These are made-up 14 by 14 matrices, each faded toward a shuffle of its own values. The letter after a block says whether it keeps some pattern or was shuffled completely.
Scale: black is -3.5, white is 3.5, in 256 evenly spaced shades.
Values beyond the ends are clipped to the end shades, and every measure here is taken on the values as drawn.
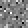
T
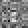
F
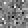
T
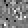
T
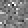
T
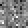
T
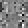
F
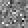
T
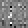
F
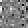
F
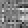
F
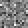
T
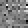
F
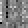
F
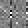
F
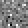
T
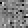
T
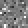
T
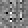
F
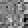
F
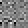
F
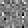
F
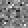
T
